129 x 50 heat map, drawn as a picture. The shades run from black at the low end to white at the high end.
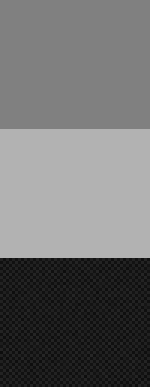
The table splits into 3 rows of 1 panel. Panel 1,1: middling, flat. Panel 2,1: high, flat. Panel 3,1: very low, checkered, faint in contrast.
